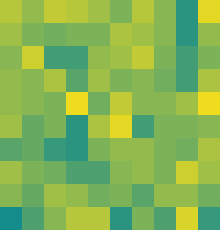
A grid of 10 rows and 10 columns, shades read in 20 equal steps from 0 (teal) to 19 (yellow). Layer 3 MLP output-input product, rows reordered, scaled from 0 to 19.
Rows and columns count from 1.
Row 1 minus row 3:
4 -5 11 10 1 -3 -1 1 -2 9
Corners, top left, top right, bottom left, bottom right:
14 18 0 3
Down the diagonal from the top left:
14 9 4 6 8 18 11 9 11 3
